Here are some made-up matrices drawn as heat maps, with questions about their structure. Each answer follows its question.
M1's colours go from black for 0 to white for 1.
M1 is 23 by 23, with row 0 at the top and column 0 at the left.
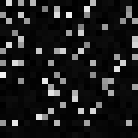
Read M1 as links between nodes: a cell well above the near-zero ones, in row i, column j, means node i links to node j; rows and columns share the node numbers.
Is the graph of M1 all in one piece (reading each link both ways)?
yes
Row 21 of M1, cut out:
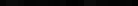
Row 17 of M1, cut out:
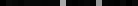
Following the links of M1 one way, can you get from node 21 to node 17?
no
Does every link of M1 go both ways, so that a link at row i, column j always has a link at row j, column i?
no
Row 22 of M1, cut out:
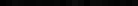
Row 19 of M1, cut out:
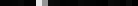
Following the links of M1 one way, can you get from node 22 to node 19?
no
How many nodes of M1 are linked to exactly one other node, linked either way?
0
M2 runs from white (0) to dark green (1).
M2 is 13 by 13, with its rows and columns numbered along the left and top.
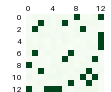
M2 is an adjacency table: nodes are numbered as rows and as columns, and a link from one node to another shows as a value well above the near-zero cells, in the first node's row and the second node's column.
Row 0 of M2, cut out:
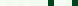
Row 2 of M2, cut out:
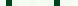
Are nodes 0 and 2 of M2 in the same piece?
no
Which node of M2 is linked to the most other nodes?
node 12
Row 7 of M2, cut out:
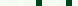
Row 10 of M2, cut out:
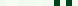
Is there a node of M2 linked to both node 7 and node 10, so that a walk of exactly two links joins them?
yes
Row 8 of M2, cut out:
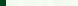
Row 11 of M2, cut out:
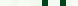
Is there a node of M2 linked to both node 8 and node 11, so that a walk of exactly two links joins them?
no
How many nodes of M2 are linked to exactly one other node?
4
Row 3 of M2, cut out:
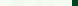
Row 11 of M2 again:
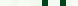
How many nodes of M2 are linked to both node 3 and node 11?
0
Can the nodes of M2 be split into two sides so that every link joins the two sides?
no
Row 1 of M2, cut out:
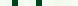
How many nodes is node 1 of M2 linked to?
2
